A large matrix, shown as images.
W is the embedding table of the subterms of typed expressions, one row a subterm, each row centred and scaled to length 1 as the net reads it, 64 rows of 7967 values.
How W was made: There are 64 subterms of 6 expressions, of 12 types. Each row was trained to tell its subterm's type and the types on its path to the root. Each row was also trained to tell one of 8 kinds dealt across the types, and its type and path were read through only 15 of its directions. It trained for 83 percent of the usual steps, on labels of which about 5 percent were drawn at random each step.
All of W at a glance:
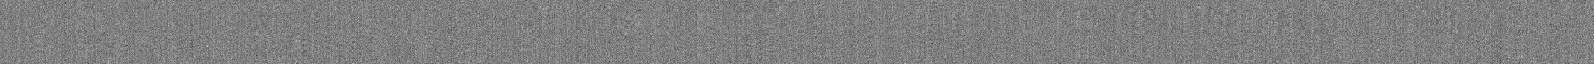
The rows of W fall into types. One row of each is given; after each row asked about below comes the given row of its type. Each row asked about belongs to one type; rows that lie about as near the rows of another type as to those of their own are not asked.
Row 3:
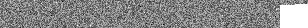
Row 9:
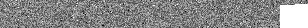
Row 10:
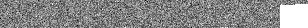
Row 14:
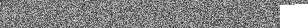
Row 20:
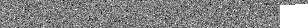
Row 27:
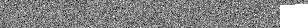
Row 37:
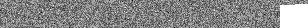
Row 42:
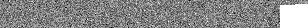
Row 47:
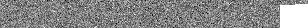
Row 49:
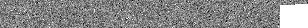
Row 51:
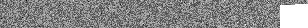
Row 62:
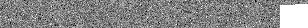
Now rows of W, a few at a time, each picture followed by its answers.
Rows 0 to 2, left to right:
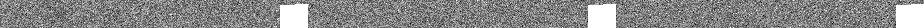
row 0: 37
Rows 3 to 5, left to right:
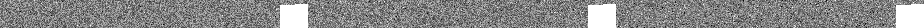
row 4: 20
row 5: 10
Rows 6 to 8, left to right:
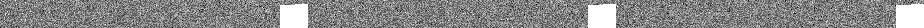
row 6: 3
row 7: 3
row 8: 47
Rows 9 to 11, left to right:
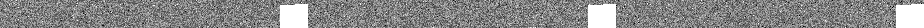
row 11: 20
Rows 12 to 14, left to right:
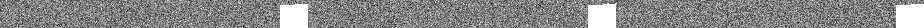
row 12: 14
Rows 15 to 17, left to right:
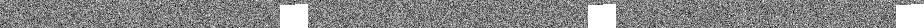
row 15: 49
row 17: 51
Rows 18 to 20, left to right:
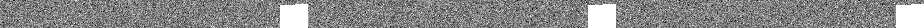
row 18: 10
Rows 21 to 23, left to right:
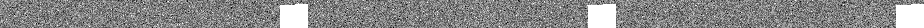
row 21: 27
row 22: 14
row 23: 20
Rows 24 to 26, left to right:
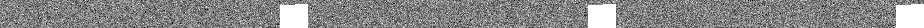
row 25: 62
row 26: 37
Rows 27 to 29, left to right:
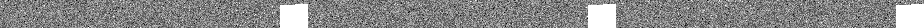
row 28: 14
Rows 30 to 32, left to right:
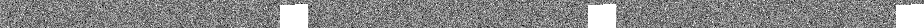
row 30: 49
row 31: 49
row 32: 49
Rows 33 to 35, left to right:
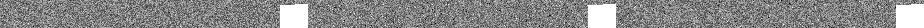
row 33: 51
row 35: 47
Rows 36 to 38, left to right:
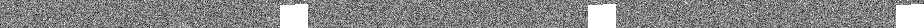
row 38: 10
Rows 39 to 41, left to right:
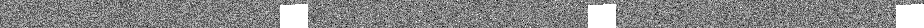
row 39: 42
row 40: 47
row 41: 37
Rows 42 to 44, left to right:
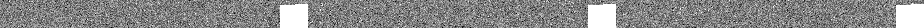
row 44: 37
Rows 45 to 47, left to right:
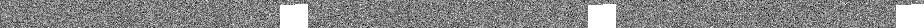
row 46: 62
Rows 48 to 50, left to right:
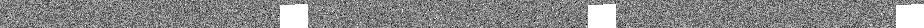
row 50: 27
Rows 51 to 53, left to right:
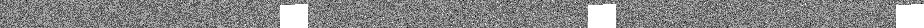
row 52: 20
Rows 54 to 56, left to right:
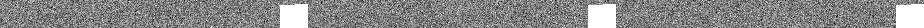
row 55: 14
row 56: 14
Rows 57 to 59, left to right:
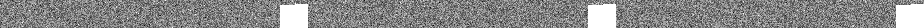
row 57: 37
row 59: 51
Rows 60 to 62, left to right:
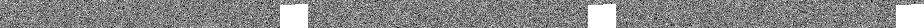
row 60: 3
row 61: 20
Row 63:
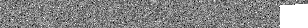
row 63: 9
